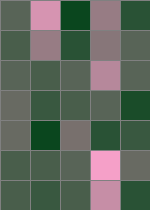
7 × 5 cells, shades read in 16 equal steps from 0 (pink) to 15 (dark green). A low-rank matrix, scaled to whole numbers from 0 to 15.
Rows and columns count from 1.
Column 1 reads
10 11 10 9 9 11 11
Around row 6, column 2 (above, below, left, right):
15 12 11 10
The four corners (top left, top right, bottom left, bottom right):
10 13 11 13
